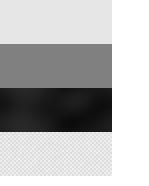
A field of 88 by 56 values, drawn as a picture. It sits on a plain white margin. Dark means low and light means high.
The table splits into 4 rows of 1 panel. Panel 1,1: very high, flat. Panel 2,1: middling, flat. Panel 3,1: very low, smooth, faint in contrast. Panel 4,1: very high, checkered, faint in contrast.
